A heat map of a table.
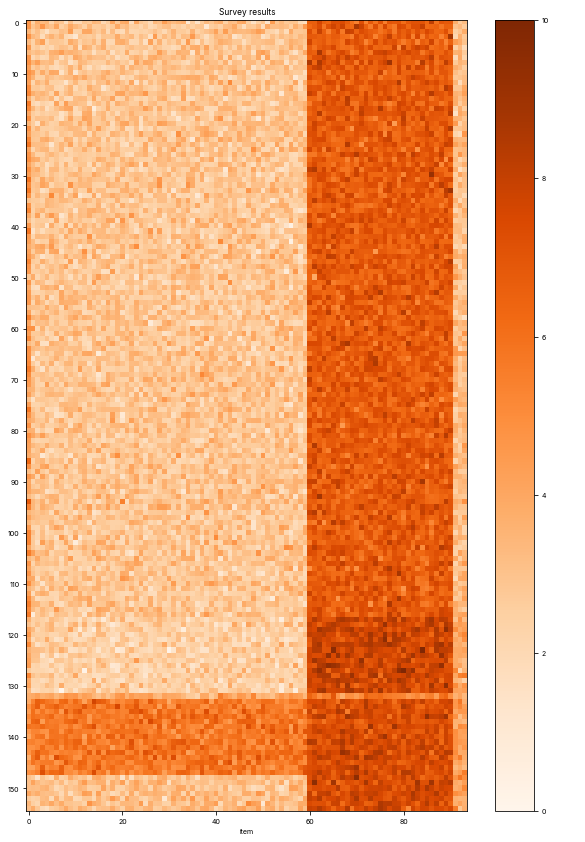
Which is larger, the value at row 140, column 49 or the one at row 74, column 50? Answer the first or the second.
the first
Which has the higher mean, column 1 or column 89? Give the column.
89
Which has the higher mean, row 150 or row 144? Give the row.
144
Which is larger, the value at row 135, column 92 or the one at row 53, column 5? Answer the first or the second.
the first
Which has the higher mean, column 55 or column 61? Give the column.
61
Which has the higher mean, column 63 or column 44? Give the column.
63
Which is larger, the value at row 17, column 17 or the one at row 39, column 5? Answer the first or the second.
the first
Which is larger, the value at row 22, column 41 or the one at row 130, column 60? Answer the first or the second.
the second
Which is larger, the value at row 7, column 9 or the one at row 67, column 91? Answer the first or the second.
the second
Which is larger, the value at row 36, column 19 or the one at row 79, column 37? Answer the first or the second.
the second
